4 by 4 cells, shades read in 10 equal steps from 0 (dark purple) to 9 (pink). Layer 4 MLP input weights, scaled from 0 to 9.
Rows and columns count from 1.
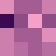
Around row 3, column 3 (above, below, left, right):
9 5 5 8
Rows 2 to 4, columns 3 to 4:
9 4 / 5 8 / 5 6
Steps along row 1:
down same up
